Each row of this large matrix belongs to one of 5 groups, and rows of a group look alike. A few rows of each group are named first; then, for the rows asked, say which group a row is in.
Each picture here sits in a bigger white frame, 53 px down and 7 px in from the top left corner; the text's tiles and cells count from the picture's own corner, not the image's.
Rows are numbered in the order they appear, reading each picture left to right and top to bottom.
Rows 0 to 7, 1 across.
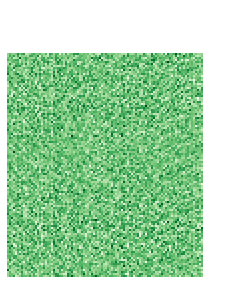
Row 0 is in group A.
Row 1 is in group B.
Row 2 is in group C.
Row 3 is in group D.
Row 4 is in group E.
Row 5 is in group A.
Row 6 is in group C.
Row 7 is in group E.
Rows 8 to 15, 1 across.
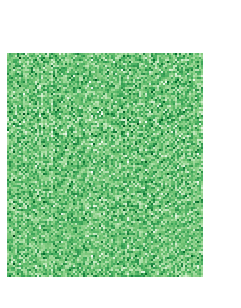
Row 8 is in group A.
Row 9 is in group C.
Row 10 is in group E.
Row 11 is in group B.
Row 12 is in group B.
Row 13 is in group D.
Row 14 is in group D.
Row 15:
B
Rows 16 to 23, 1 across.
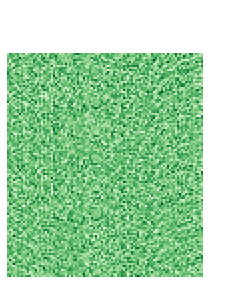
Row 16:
A
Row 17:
E
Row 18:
C
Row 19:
A
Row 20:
C
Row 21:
E
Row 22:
D
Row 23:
D
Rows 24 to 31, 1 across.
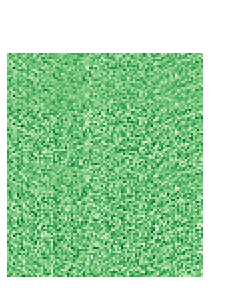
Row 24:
D
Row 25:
D
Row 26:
D
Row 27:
A
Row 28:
D
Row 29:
C
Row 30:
C
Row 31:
B
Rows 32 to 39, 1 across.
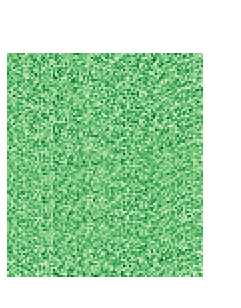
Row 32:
A
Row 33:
D
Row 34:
A
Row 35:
E
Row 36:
B
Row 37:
B
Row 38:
B
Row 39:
E
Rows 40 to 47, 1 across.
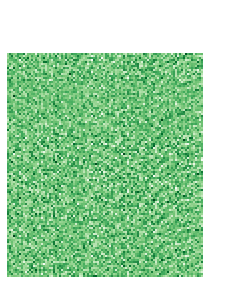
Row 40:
B
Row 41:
D
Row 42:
E
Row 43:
A
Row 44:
D
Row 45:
A
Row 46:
D
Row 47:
A
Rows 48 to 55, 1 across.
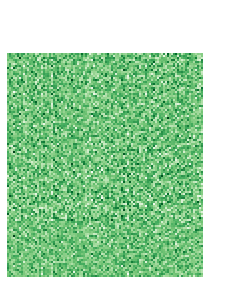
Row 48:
C
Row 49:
C
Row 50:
A
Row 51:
D
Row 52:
E
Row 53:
E
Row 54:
D
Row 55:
A
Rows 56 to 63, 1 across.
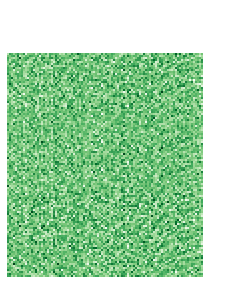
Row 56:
A
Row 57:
E
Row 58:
C
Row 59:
E
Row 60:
E
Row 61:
A
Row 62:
A
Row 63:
D
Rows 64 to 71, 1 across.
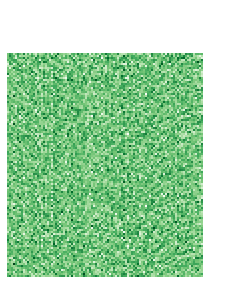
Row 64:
E
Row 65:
C
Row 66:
B
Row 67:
C
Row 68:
E
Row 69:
C
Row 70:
A
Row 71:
D
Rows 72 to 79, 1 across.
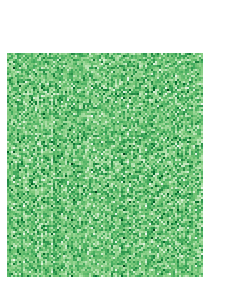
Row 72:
D
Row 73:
A
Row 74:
B
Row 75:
C
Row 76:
A
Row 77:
C
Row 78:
C
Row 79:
C
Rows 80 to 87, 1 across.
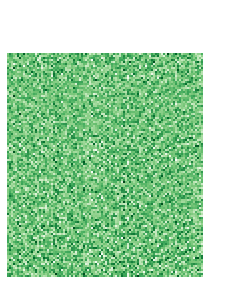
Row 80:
C
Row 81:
D
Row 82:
A
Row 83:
D
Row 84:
E
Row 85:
E
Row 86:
A
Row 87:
D
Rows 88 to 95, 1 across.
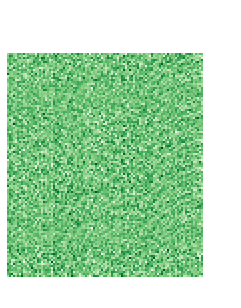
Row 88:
E
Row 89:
B
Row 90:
D
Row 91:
E
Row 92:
E
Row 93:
B
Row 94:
B
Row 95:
C
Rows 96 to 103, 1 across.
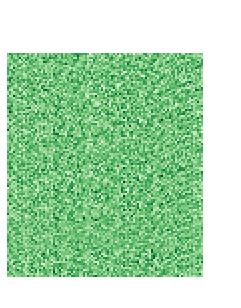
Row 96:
B
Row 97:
D
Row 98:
E
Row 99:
B
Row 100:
E
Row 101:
E
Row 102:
A
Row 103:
A
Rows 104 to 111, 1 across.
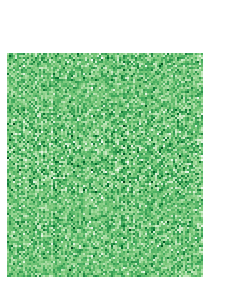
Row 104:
E
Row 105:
B
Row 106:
C
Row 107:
E
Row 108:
A
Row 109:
E
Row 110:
C
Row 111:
B
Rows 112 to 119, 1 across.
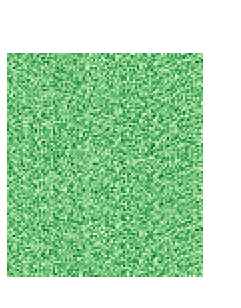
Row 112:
D
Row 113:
B
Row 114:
A
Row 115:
C
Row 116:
E
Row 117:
E
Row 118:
D
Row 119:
A
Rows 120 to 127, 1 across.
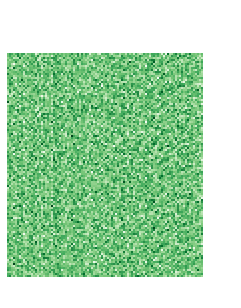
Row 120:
C
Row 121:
E
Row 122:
C
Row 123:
A
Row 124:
E
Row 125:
C
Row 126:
A
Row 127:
D
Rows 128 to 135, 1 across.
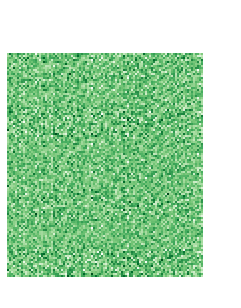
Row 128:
B
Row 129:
B
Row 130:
E
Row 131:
B
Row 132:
E
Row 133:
A
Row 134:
B
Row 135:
E
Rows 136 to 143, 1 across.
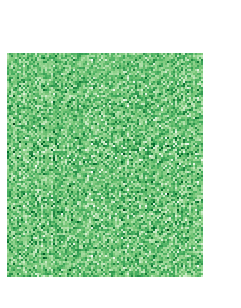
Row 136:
B
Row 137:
B
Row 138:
D
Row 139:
A
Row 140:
B
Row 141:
C
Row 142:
A
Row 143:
B
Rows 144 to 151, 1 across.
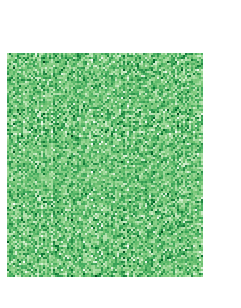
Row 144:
B
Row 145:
A
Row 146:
C
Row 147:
B
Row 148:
B
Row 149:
C
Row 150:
E
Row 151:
E
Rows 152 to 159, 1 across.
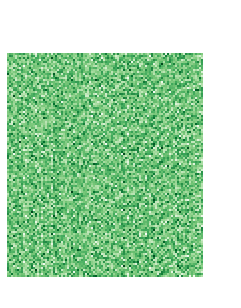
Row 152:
E
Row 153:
D
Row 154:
B
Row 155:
A
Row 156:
C
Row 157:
A
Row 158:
C
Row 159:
A
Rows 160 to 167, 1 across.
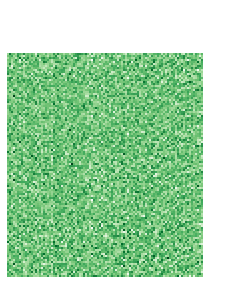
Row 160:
B
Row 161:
D
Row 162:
B
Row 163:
C
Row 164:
D
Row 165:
B
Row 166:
E
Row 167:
A
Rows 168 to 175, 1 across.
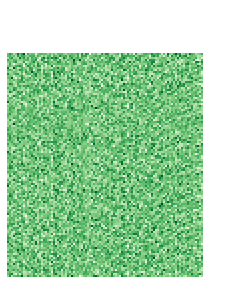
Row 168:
C
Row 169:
E
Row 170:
D
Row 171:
C
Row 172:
E
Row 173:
E
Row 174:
A
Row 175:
C
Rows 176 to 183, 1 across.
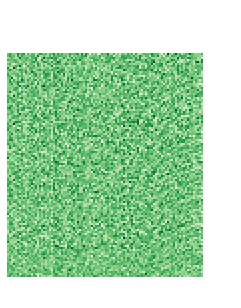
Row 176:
C
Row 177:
B
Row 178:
A
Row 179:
E
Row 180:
A
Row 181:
E
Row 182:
E
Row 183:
B
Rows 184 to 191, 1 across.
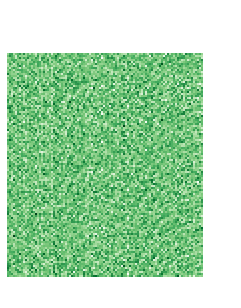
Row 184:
E
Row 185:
B
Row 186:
E
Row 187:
E
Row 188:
B
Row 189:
A
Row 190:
D
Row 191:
A
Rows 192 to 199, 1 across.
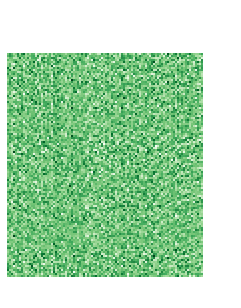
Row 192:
C
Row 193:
C
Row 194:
C
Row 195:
D
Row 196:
B
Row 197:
D
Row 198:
D
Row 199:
A
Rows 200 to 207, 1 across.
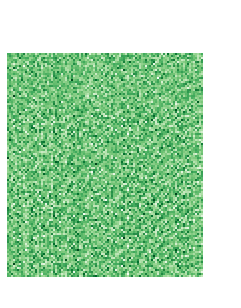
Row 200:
C
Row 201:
D
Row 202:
A
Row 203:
E
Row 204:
B
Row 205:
A
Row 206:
A
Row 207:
A
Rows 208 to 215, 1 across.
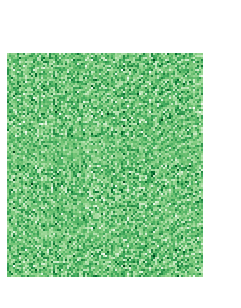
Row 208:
A
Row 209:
A
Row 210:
E
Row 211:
D
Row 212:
C
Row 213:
D
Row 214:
B
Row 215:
A
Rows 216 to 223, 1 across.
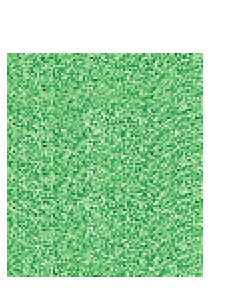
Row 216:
A
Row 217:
B
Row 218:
D
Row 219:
B
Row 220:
B
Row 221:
D
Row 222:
B
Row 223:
A
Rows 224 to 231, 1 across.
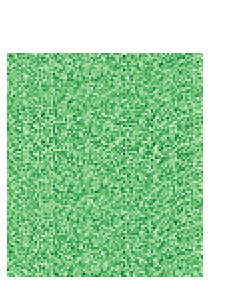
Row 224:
E
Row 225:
B
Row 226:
A
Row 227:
A
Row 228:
E
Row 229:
B
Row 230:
A
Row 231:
E
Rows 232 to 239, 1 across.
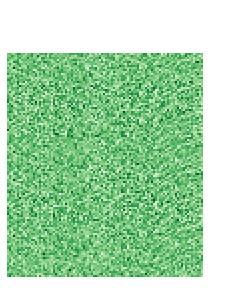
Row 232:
D
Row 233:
A
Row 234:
E
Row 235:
D
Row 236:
D
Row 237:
A
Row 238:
D
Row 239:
B
